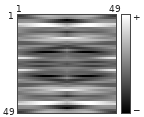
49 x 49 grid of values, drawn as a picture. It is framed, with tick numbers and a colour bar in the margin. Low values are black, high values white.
No overall slope runs across the table. Streaks run across, left to right. It mirrors both left to right and top to bottom. Overall the values sit about 50% of the way up the scale.
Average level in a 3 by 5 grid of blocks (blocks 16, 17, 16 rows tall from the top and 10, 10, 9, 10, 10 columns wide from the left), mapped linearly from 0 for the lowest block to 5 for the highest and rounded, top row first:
45454 | 20102 | 45454
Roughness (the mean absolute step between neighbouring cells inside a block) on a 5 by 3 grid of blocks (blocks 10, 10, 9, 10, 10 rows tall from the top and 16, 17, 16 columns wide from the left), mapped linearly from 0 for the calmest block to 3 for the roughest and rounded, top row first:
131 | 121 | 202 | 121 | 131
